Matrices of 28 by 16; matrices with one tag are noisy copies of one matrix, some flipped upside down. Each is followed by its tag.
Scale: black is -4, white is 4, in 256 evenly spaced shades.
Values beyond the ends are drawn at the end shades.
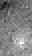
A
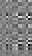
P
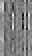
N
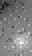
A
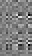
P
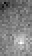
A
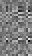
P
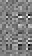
P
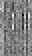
N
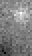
A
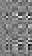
P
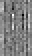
N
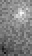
A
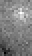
A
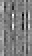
N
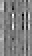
N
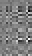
P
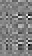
P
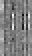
N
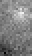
A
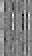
N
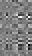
P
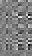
P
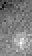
A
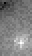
A
